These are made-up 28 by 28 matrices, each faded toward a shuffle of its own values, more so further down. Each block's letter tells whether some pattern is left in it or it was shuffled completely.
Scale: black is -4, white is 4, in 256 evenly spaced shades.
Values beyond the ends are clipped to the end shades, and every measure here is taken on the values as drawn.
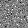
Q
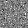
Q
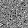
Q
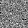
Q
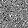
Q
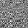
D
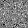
Q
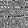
D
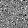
Q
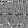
D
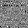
D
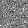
Q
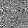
D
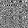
D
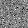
Q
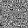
D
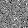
Q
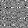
D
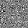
D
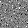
Q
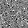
Q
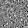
Q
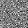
D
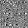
D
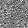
Q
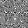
D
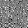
D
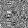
D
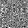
D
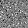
Q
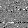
D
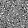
Q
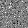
Q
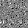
D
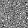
D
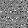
D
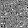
D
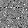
D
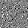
D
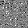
D
